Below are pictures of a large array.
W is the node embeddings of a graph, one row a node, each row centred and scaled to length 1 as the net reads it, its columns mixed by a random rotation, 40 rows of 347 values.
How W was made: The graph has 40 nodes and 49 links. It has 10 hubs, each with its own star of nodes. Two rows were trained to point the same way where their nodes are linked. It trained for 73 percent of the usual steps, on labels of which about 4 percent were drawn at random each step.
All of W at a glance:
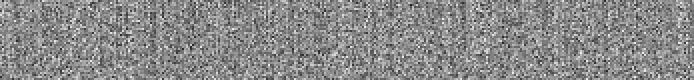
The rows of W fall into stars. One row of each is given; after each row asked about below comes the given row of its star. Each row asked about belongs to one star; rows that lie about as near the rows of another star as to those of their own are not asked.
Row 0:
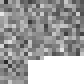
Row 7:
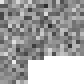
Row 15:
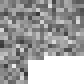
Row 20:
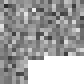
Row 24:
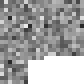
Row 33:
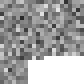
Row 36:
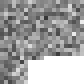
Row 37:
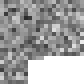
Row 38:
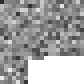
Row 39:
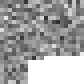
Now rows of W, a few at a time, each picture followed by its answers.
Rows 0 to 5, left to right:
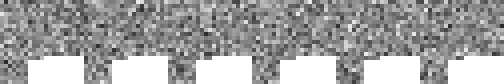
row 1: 36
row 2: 39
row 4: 15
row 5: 24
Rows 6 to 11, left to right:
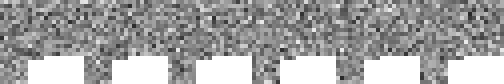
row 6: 36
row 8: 39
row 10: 38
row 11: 33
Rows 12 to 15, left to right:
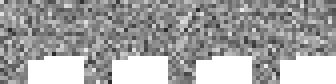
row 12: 0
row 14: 7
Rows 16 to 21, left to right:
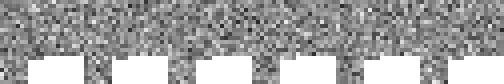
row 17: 7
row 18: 33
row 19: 20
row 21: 38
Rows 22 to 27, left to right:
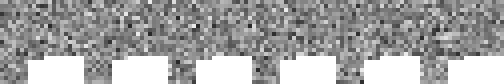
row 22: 15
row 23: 0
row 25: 20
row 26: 20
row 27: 36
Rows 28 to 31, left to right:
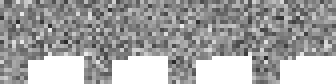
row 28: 7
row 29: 7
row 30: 0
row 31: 37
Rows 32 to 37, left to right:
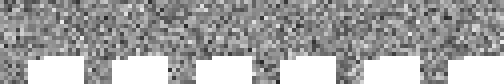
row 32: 0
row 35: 24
